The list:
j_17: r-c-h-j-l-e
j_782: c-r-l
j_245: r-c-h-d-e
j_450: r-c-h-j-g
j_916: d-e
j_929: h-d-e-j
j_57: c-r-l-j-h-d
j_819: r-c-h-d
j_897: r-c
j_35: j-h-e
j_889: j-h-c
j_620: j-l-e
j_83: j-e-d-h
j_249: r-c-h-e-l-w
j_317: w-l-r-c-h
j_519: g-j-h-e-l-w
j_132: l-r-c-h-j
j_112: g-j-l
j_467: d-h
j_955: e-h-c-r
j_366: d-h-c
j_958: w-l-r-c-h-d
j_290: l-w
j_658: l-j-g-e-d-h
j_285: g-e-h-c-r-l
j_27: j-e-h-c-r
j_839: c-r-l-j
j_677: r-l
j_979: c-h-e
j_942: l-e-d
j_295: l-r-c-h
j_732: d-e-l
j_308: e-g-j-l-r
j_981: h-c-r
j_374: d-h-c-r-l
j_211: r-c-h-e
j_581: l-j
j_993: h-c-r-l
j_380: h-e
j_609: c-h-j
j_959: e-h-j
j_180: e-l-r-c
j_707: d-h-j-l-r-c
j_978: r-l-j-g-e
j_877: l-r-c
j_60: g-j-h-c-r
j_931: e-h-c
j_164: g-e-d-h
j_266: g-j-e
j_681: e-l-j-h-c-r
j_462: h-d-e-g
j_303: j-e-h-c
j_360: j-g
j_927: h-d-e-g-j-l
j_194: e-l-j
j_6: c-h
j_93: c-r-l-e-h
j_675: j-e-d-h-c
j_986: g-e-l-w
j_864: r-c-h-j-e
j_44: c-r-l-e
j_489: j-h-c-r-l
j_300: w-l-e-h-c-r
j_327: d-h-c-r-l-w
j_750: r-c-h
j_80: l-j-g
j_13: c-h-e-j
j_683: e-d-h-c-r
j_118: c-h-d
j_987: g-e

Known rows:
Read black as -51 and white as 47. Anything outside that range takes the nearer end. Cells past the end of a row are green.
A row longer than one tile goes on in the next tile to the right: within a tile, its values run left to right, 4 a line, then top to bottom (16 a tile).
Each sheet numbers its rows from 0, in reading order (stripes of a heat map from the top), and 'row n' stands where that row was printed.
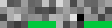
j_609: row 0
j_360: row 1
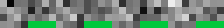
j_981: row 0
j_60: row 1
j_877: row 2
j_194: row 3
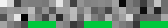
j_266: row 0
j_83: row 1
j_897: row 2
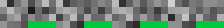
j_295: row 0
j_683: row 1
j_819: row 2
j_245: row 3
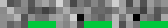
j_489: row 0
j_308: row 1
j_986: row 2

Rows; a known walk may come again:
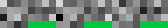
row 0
j_303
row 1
j_979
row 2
j_295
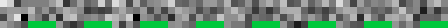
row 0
j_266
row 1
j_889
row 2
j_80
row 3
j_93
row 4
j_374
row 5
j_118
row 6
j_658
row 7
j_782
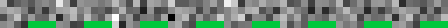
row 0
j_683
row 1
j_83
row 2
j_290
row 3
j_211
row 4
j_194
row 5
j_327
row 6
j_993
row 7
j_955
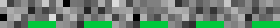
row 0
j_931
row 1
j_981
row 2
j_462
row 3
j_819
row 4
j_285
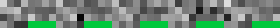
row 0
j_467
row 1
j_450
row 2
j_489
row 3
j_877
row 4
j_864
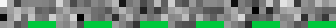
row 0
j_35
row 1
j_308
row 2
j_750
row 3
j_57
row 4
j_897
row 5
j_942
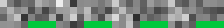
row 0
j_44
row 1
j_929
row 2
j_677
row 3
j_839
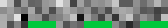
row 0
j_360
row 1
j_927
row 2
j_675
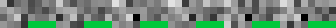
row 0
j_60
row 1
j_245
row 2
j_978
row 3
j_732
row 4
j_986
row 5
j_112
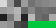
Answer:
j_164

